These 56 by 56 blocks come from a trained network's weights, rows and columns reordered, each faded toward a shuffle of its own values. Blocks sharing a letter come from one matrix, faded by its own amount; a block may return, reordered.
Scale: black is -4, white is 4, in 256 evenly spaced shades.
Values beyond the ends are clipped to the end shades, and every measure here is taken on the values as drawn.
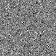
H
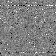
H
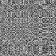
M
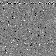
H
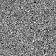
H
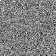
H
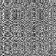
M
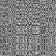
M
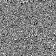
H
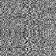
M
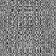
M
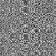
M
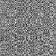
M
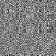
M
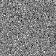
H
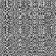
M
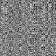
M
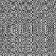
M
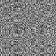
M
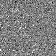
H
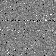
H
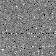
H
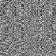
M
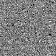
H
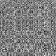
M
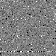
H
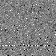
H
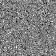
H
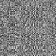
M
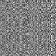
M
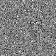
H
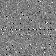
H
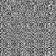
M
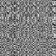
M
